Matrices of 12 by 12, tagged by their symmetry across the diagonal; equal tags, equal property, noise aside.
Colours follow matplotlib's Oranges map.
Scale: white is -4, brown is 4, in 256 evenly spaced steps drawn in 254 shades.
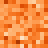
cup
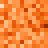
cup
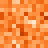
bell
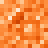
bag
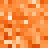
cup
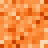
bag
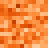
cup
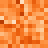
bell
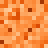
bag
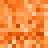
cup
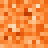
bell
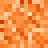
bag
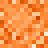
bag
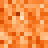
cup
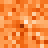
bell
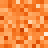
bell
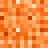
bell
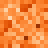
bag
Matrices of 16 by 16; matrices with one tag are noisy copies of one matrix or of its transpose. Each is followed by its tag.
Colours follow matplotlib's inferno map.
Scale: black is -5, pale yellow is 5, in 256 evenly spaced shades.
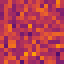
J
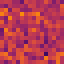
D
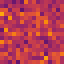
D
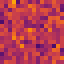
D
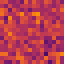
D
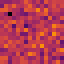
J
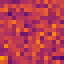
J
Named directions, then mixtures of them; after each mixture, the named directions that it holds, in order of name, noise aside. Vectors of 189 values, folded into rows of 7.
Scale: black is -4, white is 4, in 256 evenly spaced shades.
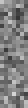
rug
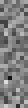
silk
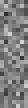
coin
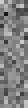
coin, rug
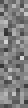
coin, silk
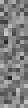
coin, silk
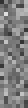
coin, rug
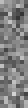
rug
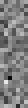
silk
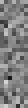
silk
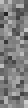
coin, rug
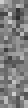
rug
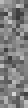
rug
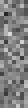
coin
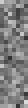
rug, silk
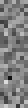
silk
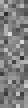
coin
